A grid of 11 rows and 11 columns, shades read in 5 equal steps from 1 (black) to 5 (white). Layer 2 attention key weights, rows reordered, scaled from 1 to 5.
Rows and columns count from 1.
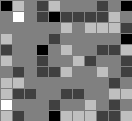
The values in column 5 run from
1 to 4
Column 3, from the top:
3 3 3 3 3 3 3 3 2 3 3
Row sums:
29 29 36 31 30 32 31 34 32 34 33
